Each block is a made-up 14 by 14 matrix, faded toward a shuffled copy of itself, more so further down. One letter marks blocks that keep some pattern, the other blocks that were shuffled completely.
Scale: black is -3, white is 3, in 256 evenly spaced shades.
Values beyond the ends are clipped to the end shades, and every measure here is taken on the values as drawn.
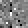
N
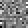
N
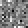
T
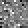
T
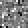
T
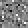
T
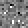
T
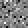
T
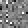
N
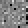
N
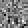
N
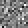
T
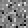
N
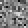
N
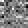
N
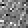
T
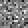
T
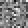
N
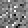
T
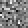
T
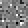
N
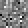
N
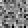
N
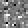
N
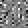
N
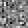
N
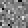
T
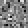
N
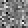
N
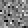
T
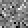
T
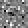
T
